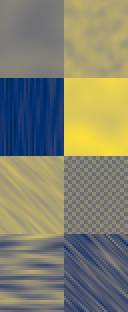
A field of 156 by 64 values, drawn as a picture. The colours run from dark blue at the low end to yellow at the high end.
It is made of 4 by 2 panels. Panel 1,1: middling, smooth, faint in contrast. Panel 1,2: high, blotchy, faint in contrast. Panel 2,1: very low, streaked downward, faint in contrast. Panel 2,2: very high, smooth, faint in contrast. Panel 3,1: high, slanting down to the right, faint in contrast. Panel 3,2: middling, checkered. Panel 4,1: middling, streaked across, strong in contrast. Panel 4,2: low, slanting down to the right.
